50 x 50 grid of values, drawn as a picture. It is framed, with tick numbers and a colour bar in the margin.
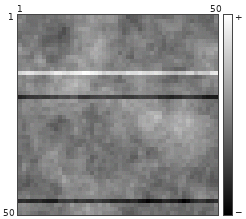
On average the colour sits 50% of the way up the scale. Streaks run across, left to right. Rows 15, 21 and 47 stand out from the rest. The distribution is heavy-tailed on both sides.
